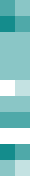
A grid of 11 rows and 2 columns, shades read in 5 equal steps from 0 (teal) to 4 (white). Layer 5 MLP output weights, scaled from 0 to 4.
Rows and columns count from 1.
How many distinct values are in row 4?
1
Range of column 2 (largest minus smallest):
3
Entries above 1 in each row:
1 0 2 2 2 2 2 0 2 0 2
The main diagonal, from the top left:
1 1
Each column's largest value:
4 4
